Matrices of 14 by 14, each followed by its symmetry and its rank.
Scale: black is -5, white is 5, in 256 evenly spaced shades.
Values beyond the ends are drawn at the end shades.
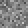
symmetric, full rank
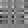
neither, rank one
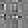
neither, rank two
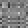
neither, rank two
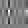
neither, rank one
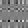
neither, rank one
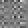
neither, rank two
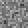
symmetric, full rank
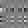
neither, rank one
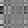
neither, rank one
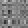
neither, rank two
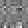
neither, rank two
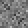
symmetric, full rank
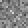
symmetric, full rank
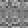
neither, rank two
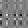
neither, rank one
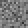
symmetric, full rank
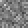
symmetric, full rank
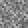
symmetric, full rank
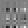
neither, rank one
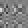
neither, rank two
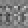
neither, rank two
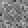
symmetric, full rank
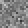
symmetric, full rank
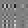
neither, rank one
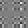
neither, rank one
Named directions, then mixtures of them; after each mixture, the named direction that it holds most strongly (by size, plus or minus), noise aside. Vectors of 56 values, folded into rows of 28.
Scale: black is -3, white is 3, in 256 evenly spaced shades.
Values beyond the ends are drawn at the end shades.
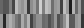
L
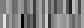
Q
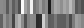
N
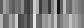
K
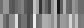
K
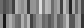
L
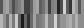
K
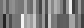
Q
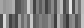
L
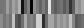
N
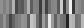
L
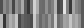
K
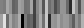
Q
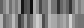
N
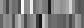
N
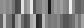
N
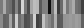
K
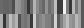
K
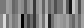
Q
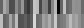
K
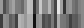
K
